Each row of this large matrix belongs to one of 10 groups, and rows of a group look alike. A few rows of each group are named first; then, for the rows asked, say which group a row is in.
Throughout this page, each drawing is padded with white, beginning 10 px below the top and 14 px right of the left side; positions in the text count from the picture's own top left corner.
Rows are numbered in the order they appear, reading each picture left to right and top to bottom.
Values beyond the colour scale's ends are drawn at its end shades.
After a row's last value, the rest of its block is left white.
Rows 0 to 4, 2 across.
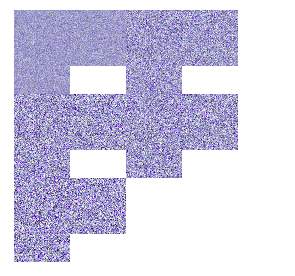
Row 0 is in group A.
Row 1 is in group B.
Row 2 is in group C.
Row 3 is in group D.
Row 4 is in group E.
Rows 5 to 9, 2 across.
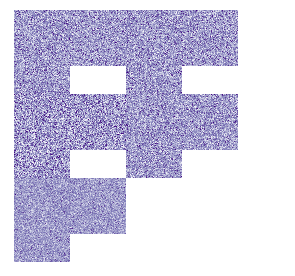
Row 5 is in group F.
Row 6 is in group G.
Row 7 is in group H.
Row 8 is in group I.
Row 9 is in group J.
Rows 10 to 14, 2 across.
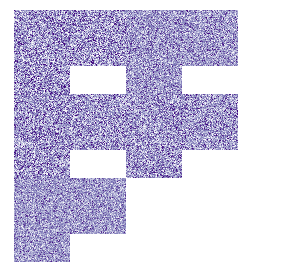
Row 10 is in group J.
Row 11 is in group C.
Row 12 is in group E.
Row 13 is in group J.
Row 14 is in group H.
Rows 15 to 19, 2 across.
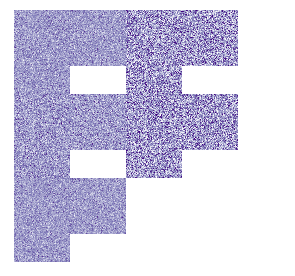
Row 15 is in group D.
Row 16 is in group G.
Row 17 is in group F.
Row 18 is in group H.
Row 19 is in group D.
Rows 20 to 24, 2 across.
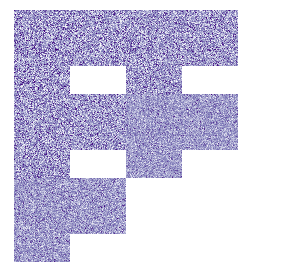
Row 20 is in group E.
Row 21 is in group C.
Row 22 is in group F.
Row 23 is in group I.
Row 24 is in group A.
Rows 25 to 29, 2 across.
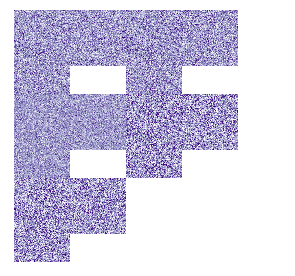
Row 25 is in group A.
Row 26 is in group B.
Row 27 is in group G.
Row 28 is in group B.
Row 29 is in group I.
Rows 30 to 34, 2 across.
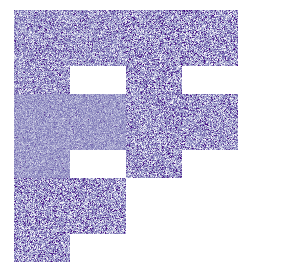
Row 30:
I
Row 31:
D
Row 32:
H
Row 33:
J
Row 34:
H
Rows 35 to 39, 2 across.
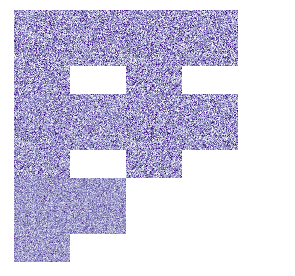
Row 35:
I
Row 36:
E
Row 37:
E
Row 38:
E
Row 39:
H
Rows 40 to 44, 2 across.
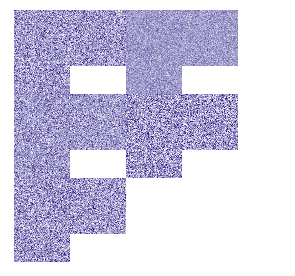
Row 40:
H
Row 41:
B
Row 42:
D
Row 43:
G
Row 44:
J
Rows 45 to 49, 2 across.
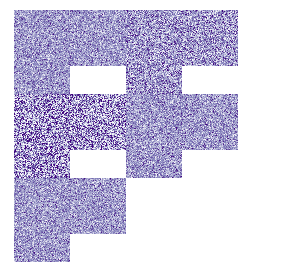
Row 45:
D
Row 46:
G
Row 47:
D
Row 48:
J
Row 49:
G
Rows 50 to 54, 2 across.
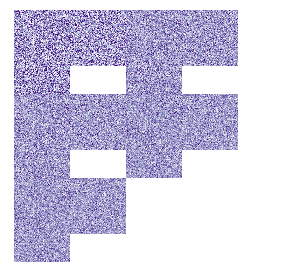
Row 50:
F
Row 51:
F
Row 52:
F
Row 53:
B
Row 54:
B
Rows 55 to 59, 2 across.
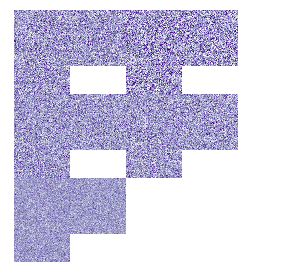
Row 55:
I
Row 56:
E
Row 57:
G
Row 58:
A
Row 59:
J
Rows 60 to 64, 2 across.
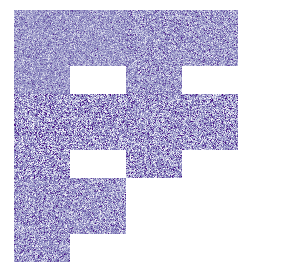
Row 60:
D
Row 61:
F
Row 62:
I
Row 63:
G
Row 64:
E
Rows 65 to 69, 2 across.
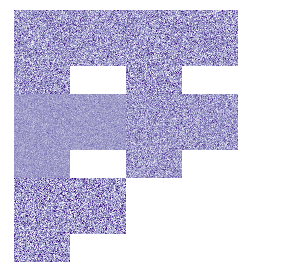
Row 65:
J
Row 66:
G
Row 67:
F
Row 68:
H
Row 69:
H
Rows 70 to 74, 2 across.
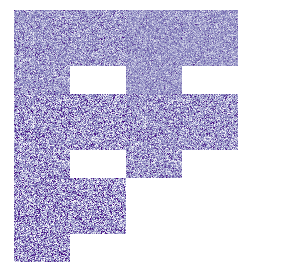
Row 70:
A
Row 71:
B
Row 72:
A
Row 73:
A
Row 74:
C
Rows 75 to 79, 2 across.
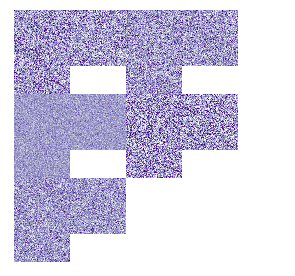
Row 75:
B
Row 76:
G
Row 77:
F
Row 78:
C
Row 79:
J
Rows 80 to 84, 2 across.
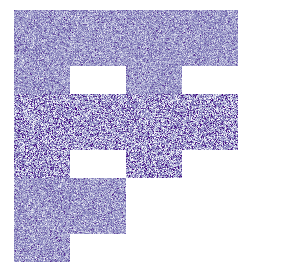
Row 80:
B
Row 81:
H
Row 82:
F
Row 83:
G
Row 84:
J
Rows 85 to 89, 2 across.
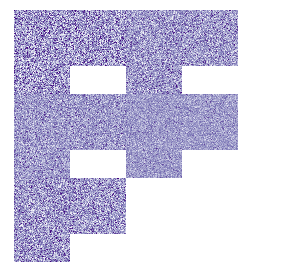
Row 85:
H
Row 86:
J
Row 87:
H
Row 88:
C
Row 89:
J
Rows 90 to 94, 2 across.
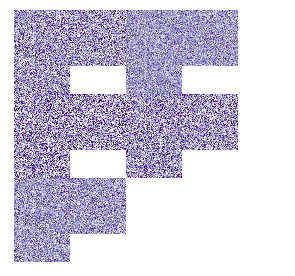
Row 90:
A
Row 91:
G
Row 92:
D
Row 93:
D
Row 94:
A
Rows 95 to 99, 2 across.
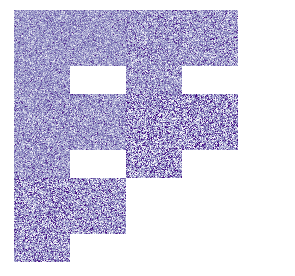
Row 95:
J
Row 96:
A
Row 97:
D
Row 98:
H
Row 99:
F
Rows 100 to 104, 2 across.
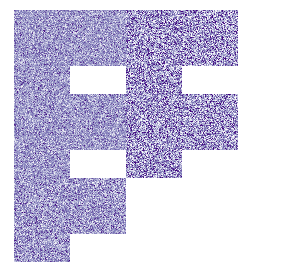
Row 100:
E
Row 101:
G
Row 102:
I
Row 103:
C
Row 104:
G
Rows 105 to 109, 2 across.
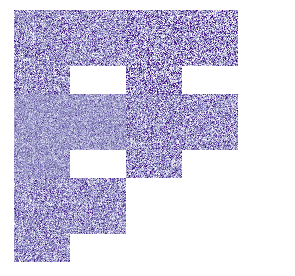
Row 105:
A
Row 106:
G
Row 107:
G
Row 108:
E
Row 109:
I
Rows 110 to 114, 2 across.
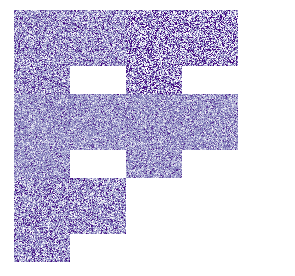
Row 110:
C
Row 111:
C
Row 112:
J
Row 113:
E
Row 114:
D
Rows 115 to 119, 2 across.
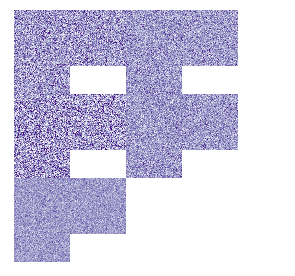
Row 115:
H
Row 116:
F
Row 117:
C
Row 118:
J
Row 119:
H
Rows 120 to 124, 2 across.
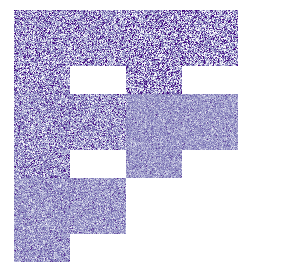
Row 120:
H
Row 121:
D
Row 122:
J
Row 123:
E
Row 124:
J
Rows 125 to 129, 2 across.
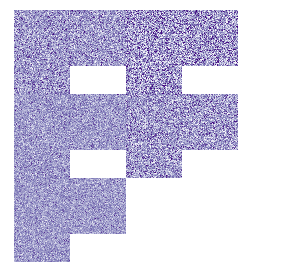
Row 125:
D
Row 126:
H
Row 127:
J
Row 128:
A
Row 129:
G
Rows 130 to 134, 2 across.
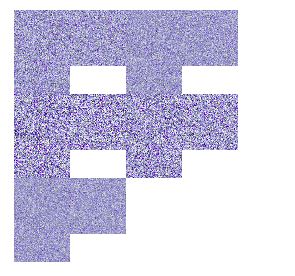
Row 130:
F
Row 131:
E
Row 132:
B
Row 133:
F
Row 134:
B
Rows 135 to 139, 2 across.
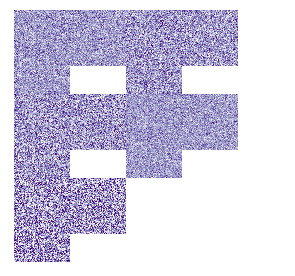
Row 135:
A
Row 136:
D
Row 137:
G
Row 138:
A
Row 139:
G
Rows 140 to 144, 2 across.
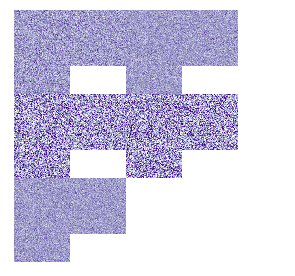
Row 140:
F
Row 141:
A
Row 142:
F
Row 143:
C
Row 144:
F
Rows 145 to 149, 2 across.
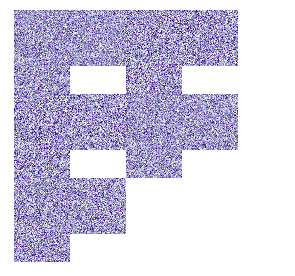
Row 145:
E
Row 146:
H
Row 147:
E
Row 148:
E
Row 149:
C
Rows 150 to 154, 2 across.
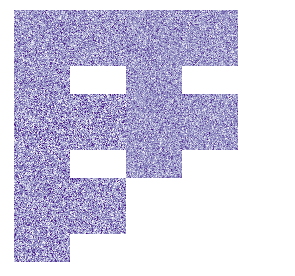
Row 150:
J
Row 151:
B
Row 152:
I
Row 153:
D
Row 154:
D
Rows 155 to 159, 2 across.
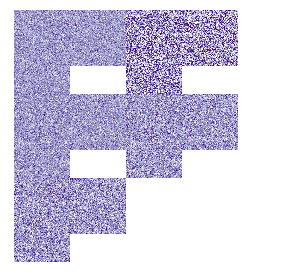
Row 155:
F
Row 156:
C
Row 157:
E
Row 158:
E
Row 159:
D
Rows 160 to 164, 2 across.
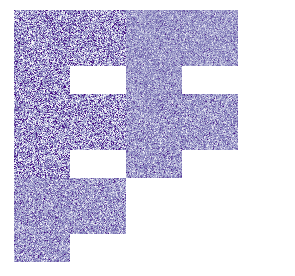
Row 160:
J
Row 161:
D
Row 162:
G
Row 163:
D
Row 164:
E
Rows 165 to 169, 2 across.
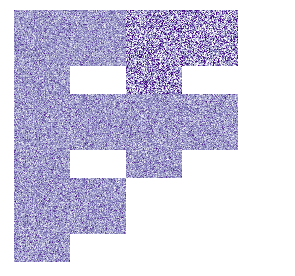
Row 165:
B
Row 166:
D
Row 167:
H
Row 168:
C
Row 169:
H
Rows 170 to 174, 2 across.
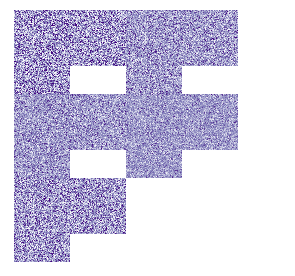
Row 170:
F
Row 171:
A
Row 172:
D
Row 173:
I
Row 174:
H
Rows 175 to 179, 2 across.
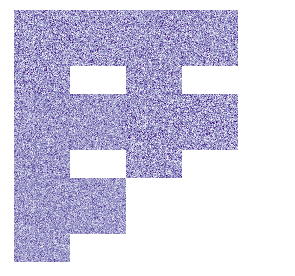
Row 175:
F
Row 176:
D
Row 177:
D
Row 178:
A
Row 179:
A
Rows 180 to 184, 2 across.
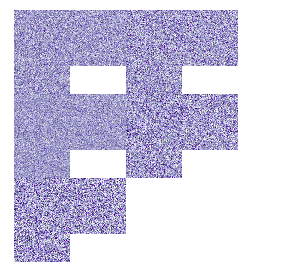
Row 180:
E
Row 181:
F
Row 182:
C
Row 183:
B
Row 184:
G
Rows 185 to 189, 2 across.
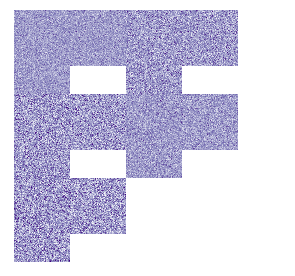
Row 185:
G
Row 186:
G
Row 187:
F
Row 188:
B
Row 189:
B
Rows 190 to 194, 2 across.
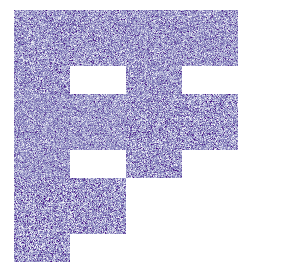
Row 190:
J
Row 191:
G
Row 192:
C
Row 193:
C
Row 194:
H
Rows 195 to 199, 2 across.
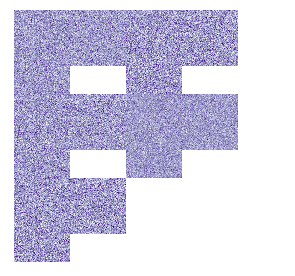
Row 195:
F
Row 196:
C
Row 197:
C
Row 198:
D
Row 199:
G
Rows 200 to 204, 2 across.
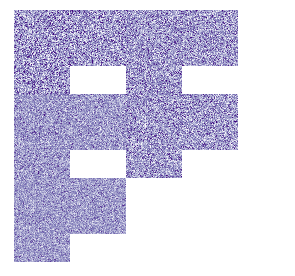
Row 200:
D
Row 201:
G
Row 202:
E
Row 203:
A
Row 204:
A
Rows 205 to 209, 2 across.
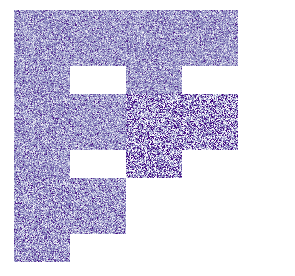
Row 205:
F
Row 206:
I
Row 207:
F
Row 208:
G
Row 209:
F
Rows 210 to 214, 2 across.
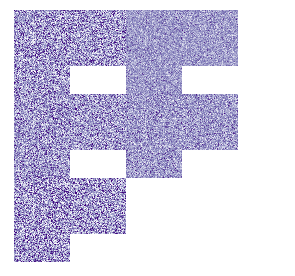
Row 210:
A
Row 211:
B
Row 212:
F
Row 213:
H
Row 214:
F
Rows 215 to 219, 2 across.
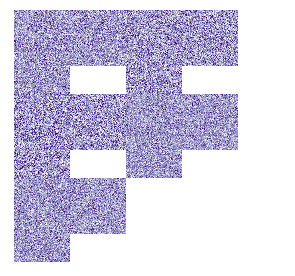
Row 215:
I
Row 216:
G
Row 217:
E
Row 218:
I
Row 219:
J
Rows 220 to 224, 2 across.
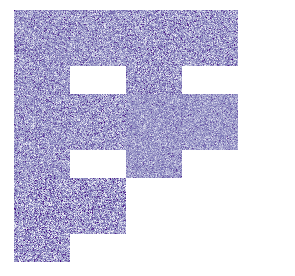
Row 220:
B
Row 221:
F
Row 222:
A
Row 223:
J
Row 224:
I
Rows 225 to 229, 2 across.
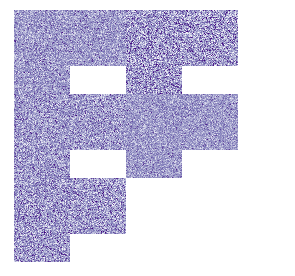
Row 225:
I
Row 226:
C
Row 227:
G
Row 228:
J
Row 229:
C
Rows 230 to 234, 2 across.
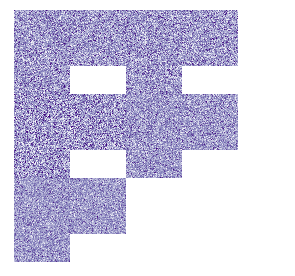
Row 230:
J
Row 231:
A
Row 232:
H
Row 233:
C
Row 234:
D
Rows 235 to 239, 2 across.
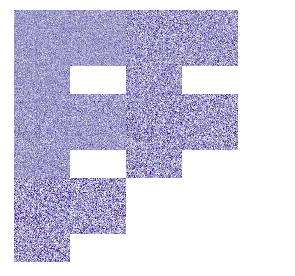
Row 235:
G
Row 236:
H
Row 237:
C
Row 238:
E
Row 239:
B
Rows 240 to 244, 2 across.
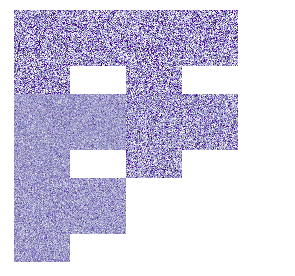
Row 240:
C
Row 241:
I
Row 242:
J
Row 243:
H
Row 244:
F
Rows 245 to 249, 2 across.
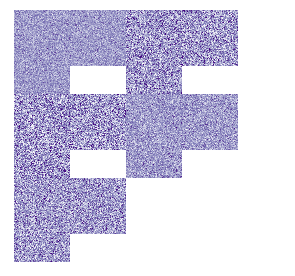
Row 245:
F
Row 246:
D
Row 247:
J
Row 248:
J
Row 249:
H
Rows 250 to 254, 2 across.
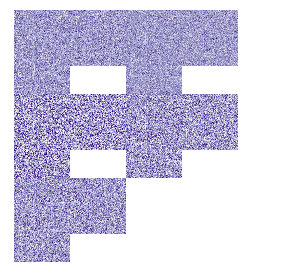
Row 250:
G
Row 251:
A
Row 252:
F
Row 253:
A
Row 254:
H
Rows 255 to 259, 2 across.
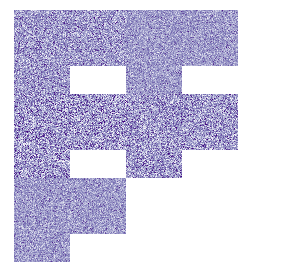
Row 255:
C
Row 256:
G
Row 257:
A
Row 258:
J
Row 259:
H
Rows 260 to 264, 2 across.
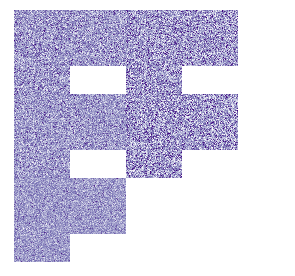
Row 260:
E
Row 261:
G
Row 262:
H
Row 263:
E
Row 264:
C
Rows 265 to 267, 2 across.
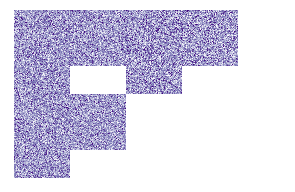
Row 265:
D
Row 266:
B
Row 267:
F
